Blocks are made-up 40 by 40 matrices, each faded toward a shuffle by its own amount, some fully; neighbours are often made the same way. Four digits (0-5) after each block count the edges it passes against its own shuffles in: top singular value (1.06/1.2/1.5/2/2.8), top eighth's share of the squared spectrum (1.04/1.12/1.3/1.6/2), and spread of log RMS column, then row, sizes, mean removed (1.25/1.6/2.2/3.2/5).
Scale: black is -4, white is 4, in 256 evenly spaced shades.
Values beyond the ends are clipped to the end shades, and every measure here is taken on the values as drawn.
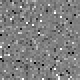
0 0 0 0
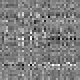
4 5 2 3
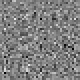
3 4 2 2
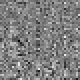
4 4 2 2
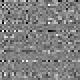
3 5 1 3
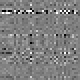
4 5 2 3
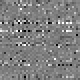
4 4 1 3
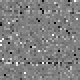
3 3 0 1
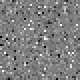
1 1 0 0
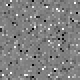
0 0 0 0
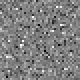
1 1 0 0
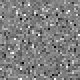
0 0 0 0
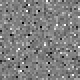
0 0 0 0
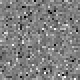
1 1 0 0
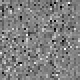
0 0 1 0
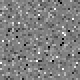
1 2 0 0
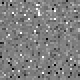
0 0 0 0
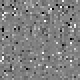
3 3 1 1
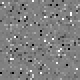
1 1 0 0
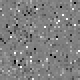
2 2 0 0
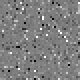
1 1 0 0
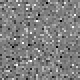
0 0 1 0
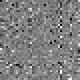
3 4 2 1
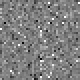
1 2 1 0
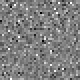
1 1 1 0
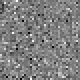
2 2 1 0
